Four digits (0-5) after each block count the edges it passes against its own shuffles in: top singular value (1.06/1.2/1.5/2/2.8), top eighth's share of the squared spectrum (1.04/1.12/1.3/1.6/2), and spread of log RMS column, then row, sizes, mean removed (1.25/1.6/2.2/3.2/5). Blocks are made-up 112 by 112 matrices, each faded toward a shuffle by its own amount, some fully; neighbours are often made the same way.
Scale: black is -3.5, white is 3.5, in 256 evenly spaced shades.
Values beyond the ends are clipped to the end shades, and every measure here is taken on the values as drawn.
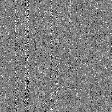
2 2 3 0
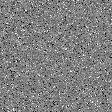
0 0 0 0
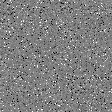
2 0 0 0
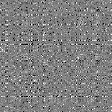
5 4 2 3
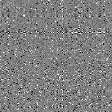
4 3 2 2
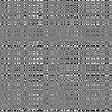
5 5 4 4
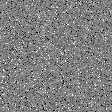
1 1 0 0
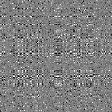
5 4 3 3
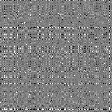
5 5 3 4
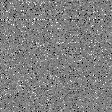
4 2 1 1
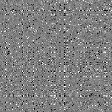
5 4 3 3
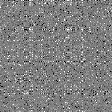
4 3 2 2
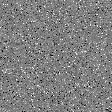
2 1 0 0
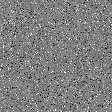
0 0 0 0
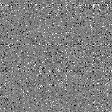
4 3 2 2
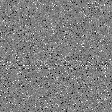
3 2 0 1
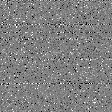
4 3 1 2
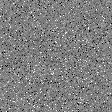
2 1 0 0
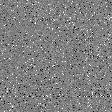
3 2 0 1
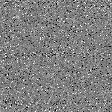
3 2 0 1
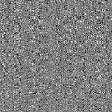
4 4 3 3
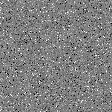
1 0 0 0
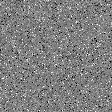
1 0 0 0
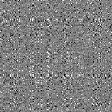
5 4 3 3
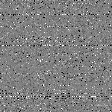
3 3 1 3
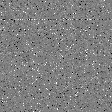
2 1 0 1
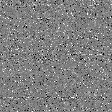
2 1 0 2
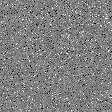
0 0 0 0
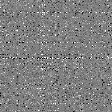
3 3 2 3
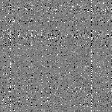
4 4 3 3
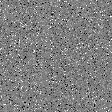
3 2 1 0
